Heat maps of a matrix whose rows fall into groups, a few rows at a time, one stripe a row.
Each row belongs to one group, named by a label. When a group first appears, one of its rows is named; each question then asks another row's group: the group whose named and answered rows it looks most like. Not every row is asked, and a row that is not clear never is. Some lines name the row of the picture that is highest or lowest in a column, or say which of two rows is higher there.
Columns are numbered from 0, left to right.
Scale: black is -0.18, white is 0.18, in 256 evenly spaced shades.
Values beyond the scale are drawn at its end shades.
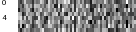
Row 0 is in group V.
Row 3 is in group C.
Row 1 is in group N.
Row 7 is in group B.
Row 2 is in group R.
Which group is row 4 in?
N
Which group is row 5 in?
N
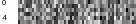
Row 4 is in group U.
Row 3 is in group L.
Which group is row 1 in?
L
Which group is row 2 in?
U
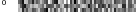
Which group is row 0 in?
V
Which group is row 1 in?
C
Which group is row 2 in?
N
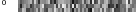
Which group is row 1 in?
B
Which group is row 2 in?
V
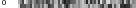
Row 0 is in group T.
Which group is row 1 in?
C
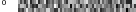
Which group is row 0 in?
C
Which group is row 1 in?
R
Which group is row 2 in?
U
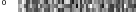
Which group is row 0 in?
V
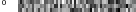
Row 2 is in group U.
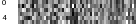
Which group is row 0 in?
R
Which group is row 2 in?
V
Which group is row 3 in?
U
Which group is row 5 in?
U
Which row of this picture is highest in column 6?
3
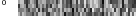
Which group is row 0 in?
L
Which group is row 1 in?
L
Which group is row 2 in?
V
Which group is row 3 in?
T
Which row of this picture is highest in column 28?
0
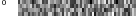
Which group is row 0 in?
R
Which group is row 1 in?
U
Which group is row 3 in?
V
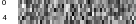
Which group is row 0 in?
B
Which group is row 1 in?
V
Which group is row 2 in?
N
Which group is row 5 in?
T
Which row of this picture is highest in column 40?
3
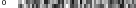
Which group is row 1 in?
V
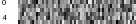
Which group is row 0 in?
R
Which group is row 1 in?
C
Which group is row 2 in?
C
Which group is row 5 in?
R
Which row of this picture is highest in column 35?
0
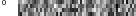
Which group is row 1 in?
R
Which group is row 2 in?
L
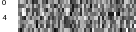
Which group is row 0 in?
R
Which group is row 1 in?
U
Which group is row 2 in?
V
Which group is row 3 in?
U
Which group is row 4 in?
C
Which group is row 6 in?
T
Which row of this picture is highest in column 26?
4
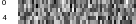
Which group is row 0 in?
R
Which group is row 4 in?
C
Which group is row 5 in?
C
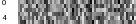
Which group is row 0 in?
N
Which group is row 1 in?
T
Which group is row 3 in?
V
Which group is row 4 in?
T
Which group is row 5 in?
C
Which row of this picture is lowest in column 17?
5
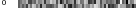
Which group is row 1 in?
L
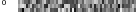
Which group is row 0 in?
L
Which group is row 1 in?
N
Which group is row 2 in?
U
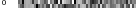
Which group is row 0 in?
N
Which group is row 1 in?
T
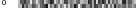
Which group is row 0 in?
C
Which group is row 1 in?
N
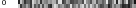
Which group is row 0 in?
L
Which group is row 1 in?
C
